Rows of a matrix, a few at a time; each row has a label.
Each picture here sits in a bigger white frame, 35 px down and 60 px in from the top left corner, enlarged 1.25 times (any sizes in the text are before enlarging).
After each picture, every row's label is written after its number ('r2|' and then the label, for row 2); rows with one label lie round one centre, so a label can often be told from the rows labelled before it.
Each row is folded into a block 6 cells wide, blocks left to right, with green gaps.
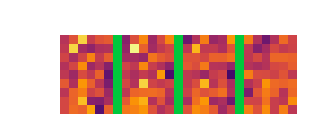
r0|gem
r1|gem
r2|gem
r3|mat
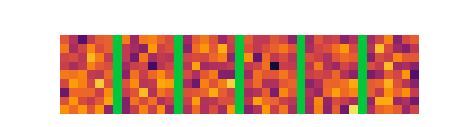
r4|mat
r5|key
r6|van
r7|key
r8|van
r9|gem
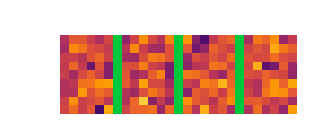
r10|van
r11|gem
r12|mat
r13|van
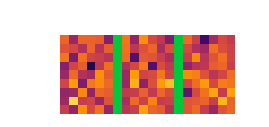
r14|key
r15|key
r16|mat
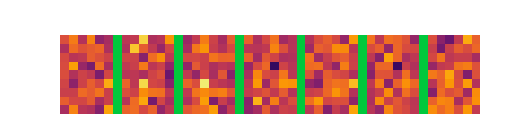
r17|van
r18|gem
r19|gem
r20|key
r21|van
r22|key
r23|mat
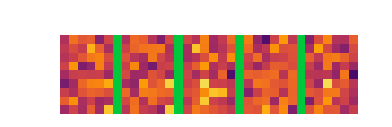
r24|van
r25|van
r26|gem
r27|mat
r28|gem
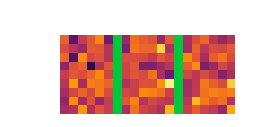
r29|key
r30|van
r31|van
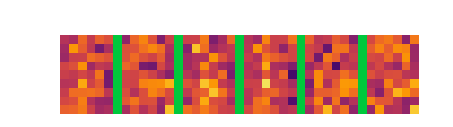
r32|gem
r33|van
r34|gem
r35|gem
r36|key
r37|van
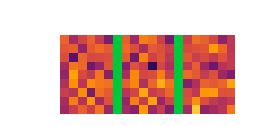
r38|key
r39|key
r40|van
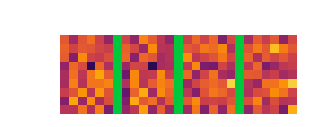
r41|key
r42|key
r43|van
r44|van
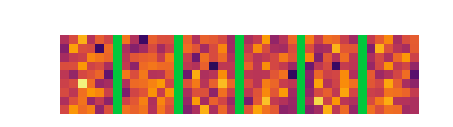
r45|gem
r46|mat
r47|key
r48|gem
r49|key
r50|gem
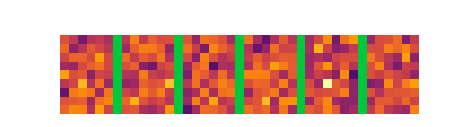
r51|mat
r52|van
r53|key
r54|mat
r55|gem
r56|van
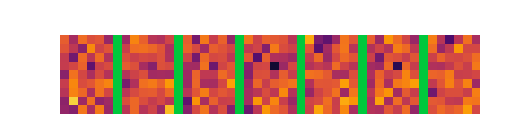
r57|key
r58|van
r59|key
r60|key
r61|mat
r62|key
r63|mat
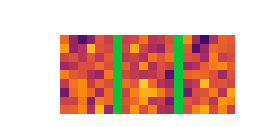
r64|mat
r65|gem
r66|mat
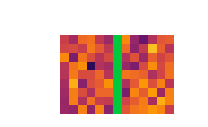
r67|key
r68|mat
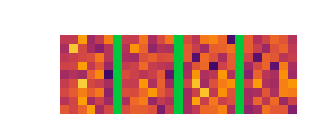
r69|gem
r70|gem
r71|key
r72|key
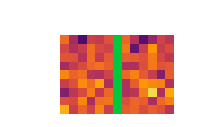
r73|mat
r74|mat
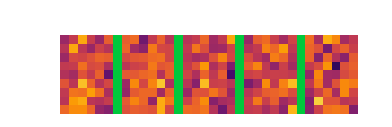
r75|gem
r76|mat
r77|gem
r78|van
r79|key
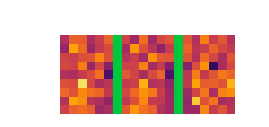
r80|gem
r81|gem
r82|key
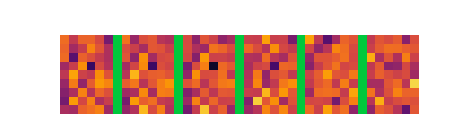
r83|key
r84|key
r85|key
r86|key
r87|mat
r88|van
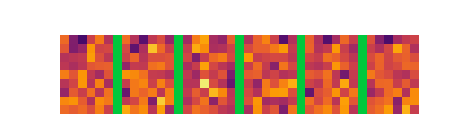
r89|mat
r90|mat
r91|gem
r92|van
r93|mat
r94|mat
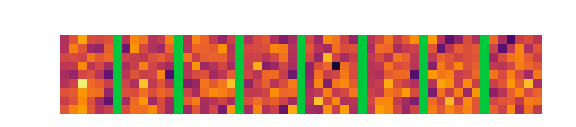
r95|gem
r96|gem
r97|van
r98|van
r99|key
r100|gem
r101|mat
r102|mat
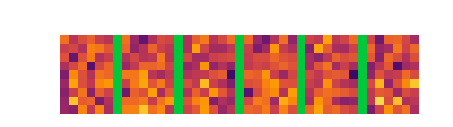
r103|key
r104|mat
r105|gem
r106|mat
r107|gem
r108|key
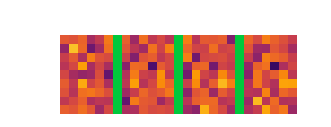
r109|gem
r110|key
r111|key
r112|key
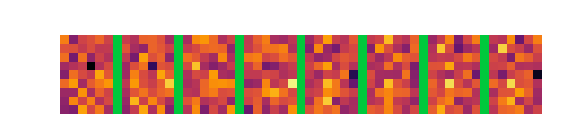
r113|key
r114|key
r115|van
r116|van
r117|gem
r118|gem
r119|gem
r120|gem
